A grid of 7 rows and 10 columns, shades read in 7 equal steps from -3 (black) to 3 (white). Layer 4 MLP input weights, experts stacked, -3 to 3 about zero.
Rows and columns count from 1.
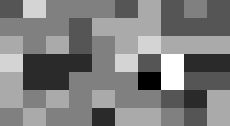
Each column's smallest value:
-1 -2 -2 -2 -2 -1 -3 -1 -2 -2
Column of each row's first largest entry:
2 5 7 8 8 1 2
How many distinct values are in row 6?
4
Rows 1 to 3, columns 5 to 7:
0 -1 1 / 1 1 1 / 0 1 2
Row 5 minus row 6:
0 -2 -3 0 -1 0 -3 4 1 -2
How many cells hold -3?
1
